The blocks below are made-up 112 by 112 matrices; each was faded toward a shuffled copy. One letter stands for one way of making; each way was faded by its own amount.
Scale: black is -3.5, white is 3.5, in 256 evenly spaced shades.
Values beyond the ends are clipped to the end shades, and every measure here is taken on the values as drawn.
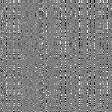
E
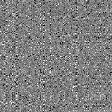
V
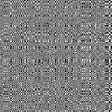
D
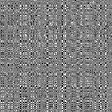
D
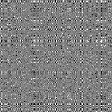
D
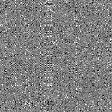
V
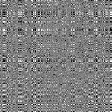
D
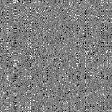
V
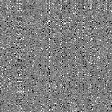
V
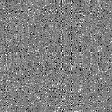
V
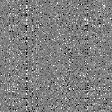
V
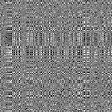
D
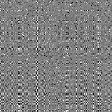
D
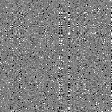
V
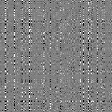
E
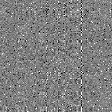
V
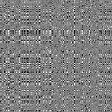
D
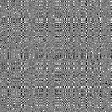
D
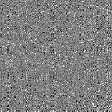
V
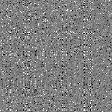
V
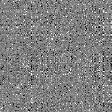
V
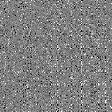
V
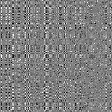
D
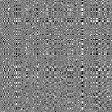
D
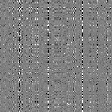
E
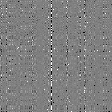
E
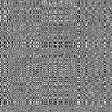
D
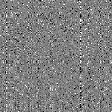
V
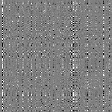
E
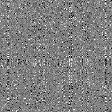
V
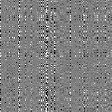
E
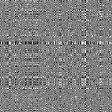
D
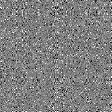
V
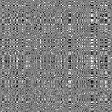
D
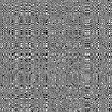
D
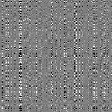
E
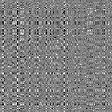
D
